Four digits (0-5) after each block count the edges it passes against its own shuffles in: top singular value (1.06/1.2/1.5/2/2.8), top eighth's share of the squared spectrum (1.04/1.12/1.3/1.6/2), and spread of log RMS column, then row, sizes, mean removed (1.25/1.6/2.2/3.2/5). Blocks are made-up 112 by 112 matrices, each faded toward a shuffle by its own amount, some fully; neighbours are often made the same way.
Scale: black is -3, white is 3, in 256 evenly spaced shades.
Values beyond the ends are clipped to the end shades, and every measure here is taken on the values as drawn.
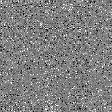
4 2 1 2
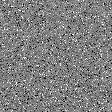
1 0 0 0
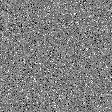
0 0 0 0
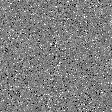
0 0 0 0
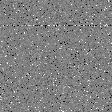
3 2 0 1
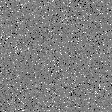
2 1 0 0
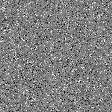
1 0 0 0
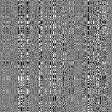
5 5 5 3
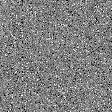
2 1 1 0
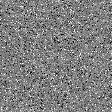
2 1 1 0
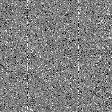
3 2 2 0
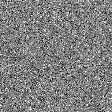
0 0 0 1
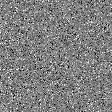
0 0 0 0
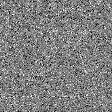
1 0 0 1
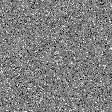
0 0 0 0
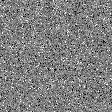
0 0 0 0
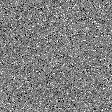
0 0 0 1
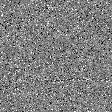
0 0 0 0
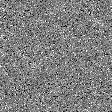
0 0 0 1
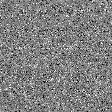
1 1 0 2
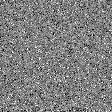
0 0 0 1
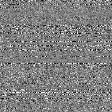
2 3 0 4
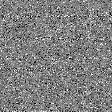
1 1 0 3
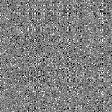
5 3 2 2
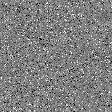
2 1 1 0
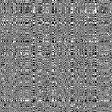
5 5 4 4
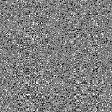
4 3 2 2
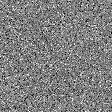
1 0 0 0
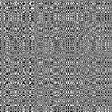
5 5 4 4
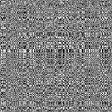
5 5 4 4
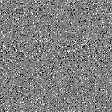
4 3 1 2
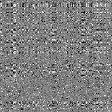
5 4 3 3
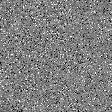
3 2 0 1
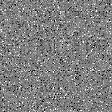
4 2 1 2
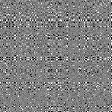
5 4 3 4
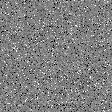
2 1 0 0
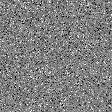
2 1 0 0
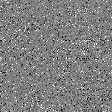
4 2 0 1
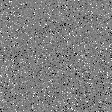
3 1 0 0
